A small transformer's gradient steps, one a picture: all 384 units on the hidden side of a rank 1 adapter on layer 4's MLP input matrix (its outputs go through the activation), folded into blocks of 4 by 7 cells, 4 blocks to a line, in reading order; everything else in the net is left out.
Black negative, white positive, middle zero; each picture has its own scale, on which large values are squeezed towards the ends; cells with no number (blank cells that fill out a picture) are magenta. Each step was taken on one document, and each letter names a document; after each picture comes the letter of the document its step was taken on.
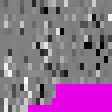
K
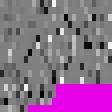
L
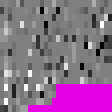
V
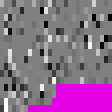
K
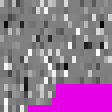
L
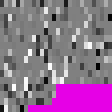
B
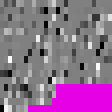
K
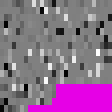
L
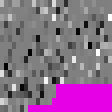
L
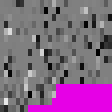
V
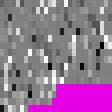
B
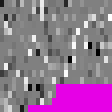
B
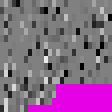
V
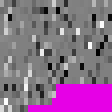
V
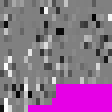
K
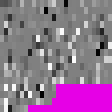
L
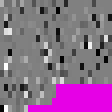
K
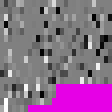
K
